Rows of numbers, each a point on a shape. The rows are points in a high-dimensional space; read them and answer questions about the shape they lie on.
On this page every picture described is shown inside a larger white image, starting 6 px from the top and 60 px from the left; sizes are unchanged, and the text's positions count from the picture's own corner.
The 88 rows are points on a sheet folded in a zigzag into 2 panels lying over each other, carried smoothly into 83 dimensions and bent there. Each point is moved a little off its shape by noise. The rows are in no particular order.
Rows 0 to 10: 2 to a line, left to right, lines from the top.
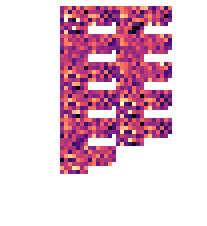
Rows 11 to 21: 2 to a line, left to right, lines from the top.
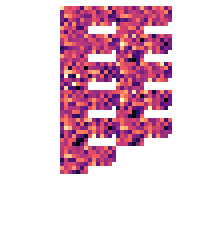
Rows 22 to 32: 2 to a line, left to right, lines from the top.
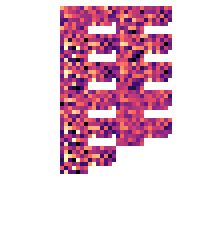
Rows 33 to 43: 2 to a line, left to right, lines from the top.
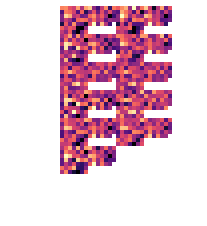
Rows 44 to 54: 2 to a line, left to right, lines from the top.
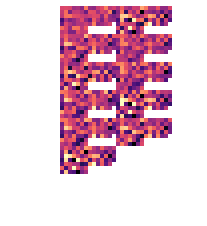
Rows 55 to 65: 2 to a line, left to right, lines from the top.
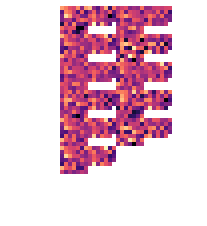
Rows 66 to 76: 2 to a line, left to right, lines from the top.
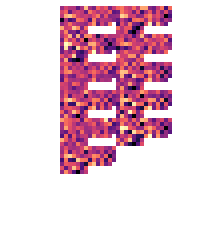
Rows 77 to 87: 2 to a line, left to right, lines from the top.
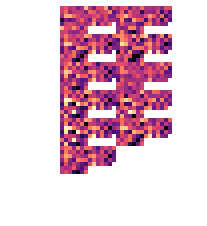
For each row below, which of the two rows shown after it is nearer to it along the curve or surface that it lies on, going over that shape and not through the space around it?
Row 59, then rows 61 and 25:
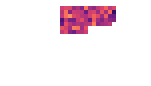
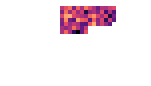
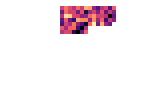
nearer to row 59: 61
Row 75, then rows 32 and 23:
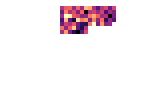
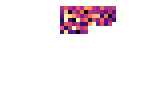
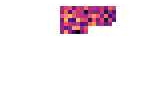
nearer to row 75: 32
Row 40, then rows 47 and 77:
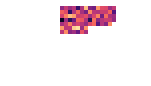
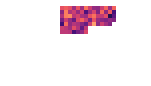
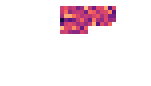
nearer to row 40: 77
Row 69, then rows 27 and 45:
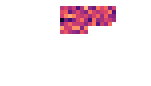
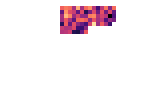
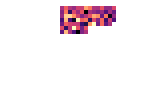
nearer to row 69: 45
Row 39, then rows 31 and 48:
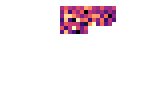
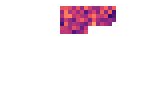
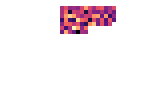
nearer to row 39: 48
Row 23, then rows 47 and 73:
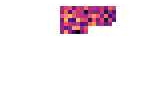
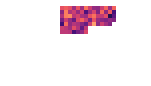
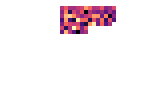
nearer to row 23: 47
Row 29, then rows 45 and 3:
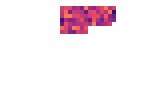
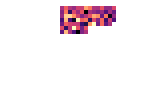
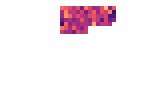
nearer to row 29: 3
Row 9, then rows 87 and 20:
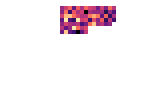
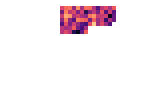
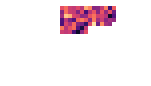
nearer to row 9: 87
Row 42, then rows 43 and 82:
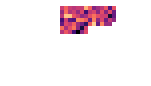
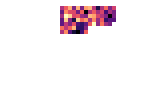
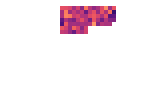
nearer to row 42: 43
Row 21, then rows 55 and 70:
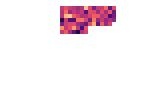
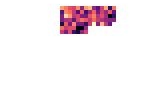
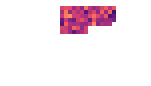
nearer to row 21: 55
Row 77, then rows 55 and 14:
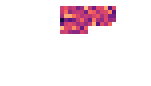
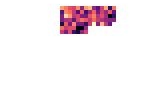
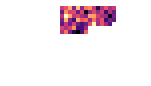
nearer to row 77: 55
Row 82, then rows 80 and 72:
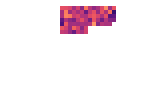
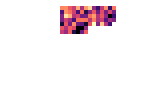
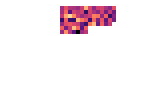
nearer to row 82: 80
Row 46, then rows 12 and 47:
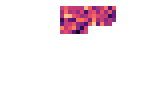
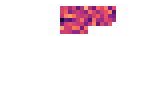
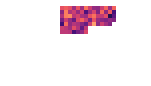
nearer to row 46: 12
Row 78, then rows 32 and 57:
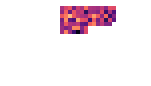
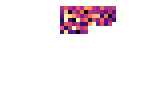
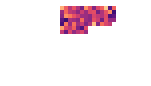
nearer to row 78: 32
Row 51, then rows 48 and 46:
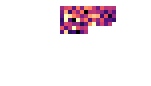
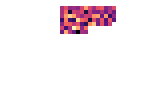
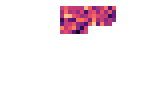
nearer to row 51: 48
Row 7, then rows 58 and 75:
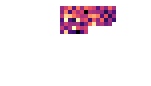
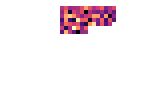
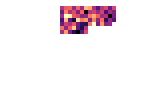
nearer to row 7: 75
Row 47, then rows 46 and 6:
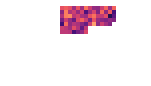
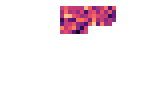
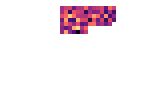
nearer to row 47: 6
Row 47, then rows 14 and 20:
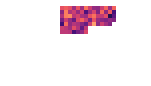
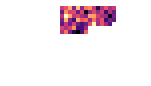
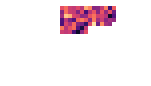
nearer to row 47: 14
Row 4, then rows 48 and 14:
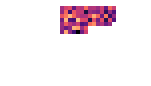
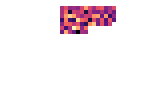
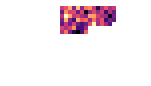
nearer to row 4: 14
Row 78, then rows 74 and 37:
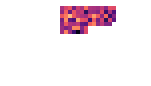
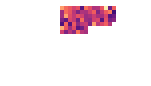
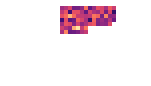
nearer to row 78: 37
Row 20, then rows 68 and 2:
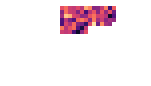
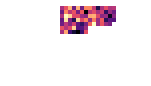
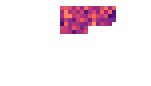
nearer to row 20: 68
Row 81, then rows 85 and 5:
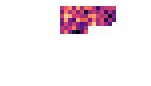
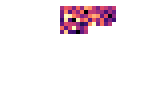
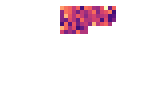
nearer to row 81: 85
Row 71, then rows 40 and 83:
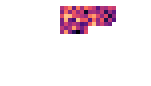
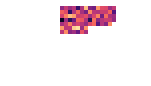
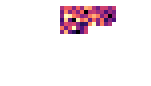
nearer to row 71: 83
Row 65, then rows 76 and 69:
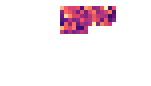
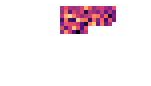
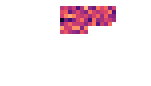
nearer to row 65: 69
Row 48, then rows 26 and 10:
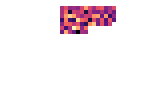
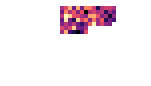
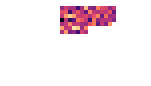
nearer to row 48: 10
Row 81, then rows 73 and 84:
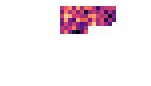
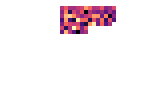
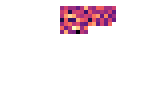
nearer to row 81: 73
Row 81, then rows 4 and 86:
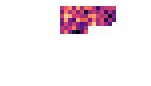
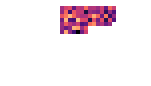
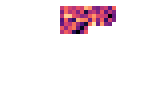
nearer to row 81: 4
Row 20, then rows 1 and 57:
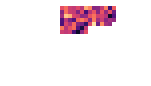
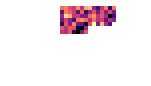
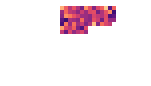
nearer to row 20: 1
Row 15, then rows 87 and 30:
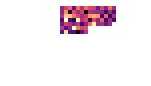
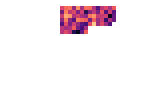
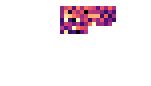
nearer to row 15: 30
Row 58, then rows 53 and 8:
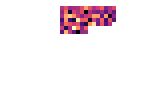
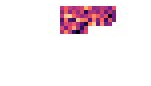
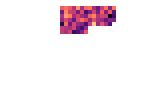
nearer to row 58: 53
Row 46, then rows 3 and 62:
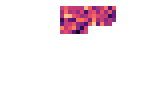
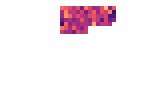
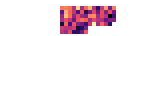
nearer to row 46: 62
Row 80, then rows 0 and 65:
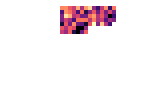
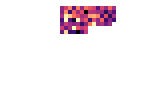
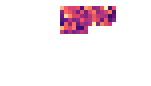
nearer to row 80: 65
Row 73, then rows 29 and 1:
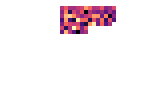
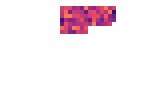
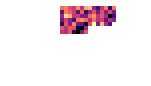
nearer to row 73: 1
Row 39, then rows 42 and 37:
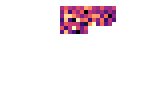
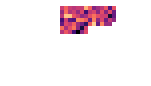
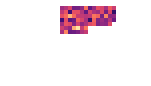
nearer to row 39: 42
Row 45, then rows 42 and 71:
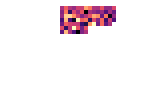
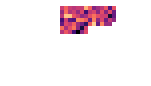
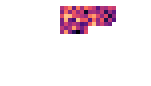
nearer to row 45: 42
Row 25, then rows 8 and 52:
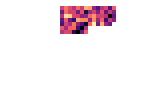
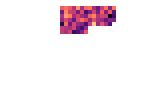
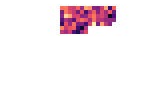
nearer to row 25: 52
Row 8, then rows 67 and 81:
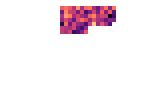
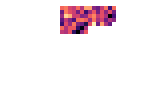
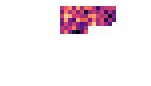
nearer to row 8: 81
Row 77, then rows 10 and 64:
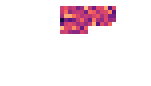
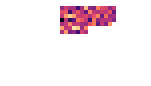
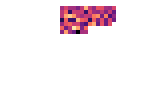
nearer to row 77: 10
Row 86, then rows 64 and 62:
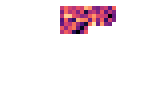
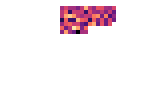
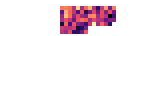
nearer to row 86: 64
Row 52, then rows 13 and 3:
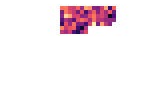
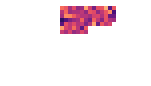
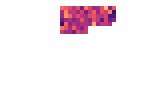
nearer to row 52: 13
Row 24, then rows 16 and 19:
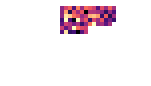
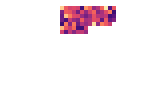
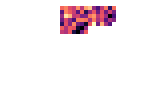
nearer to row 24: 19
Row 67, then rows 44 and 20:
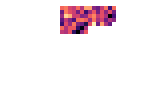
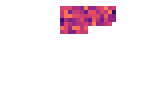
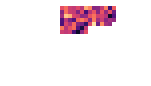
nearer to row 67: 20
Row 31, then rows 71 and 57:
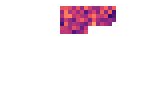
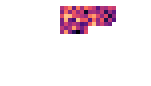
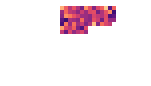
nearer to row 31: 71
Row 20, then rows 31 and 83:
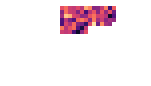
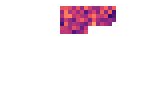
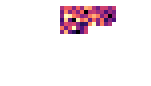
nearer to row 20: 83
